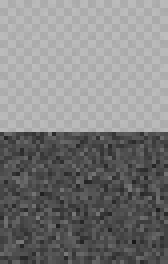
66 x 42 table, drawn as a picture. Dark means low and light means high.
It is made of 2 by 1 panels. Panel 1,1: high, checkered, faint in contrast. Panel 2,1: low, fine-grained.
